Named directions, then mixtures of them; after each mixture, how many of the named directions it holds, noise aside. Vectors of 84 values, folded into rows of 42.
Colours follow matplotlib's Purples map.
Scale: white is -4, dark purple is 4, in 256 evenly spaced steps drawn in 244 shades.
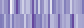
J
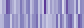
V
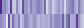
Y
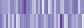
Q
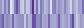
one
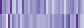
one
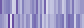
three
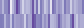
one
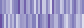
three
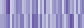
two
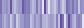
three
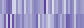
three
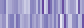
two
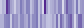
one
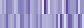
two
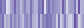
one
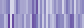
three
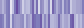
one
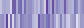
three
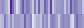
one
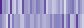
one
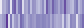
one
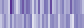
one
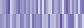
three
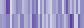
two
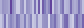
two
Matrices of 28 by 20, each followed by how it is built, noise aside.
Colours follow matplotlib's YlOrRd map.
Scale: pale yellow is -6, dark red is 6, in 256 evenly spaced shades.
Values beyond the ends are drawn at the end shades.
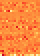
uneven rows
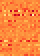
uneven rows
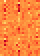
uneven columns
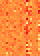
uneven columns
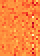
uneven columns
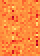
uneven columns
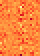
uneven columns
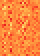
uneven columns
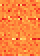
uneven rows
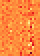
uneven columns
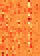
uneven columns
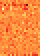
uneven rows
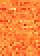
uneven rows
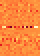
uneven rows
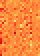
uneven columns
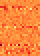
uneven rows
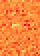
uneven rows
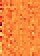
uneven columns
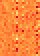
uneven columns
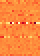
uneven rows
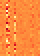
uneven columns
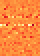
uneven rows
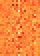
uneven columns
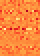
uneven rows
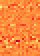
uneven rows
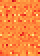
uneven rows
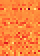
uneven rows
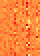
uneven columns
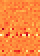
uneven rows
